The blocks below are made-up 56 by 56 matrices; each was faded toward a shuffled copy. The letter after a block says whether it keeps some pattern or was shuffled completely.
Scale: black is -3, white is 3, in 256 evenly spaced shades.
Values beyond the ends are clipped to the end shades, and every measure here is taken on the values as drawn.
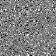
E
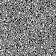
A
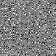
E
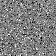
A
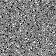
A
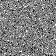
A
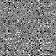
E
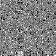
E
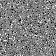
A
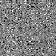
E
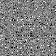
E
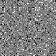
E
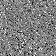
A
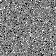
A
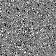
A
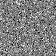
A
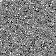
A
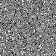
A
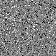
A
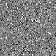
E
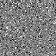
E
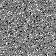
A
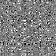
E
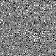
E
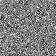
A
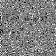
E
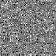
E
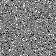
A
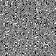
E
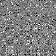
E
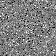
A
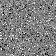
A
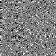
E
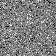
A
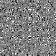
E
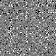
E
